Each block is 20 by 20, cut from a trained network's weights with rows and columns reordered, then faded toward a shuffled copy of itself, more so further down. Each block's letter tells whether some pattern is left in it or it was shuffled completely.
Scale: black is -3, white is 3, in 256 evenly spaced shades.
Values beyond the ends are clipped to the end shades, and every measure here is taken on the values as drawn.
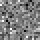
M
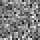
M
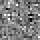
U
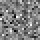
M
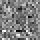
U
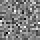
M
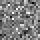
M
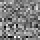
U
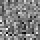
U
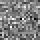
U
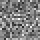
U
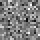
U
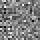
U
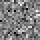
M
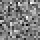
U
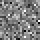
M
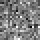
U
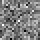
M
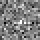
U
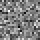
M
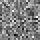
U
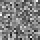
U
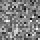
M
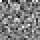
U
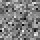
M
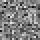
U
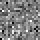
U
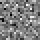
M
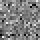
U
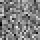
M
